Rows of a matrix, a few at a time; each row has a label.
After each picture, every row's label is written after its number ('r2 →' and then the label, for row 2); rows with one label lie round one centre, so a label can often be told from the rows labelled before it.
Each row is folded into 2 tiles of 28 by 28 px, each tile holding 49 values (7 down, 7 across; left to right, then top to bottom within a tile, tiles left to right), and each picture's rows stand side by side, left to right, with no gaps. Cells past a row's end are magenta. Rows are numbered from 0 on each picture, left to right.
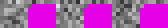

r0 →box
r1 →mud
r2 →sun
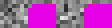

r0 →sun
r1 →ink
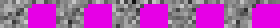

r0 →box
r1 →box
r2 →mud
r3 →mud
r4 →box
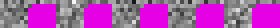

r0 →mud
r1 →box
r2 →mud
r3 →mud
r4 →box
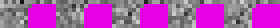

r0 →mud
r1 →sun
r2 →box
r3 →box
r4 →box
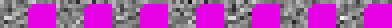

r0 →ink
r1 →mud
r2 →ink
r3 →mud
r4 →ink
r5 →box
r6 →ink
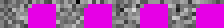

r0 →sun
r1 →mud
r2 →sun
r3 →ink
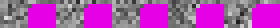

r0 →ink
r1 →mud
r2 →mud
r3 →sun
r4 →box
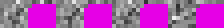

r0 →box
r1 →box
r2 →box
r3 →ink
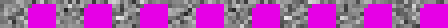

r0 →box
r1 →mud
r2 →ink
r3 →box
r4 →mud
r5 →ink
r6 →ink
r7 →sun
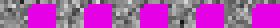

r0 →mud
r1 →box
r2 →box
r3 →box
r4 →sun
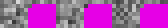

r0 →box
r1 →box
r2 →sun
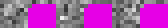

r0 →box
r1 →ink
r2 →sun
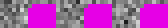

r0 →sun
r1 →mud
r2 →box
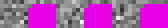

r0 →mud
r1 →box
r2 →ink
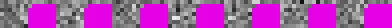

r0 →sun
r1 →box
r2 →sun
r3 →ink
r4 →ink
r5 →mud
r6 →sun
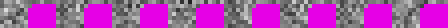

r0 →box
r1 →sun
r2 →sun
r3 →mud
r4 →sun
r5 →sun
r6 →sun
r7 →box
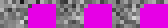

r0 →mud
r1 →sun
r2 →sun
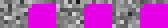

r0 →ink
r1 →mud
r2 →box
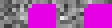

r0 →sun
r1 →ink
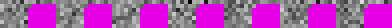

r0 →mud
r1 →box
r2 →box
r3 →mud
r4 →sun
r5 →mud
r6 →sun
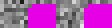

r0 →mud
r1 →box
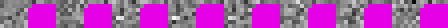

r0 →box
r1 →sun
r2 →ink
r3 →ink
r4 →ink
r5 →box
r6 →box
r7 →mud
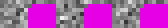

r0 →box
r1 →ink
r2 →box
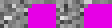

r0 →ink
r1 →ink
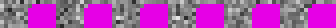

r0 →mud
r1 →sun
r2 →ink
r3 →ink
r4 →box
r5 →box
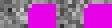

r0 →sun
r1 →sun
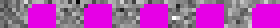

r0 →sun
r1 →mud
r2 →mud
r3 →ink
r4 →box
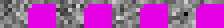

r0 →sun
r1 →sun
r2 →ink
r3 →box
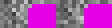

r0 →sun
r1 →sun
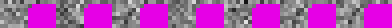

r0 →mud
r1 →sun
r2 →box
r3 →sun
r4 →mud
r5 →box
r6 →box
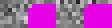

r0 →sun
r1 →mud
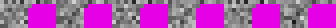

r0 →mud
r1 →box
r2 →mud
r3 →box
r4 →mud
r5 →box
